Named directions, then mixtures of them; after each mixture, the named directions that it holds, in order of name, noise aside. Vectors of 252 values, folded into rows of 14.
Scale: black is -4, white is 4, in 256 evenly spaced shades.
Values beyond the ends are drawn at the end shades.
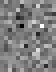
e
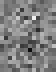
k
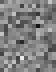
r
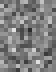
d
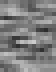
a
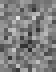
d, k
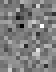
e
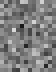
d, e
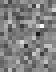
e, r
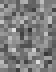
d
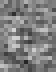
a, d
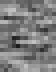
a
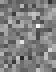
r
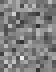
d, r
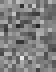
r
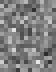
d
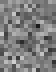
k, r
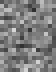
a, d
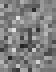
d, k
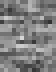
a, d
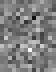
k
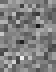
r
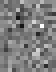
e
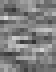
a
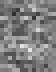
a, k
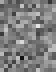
r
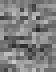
a, k
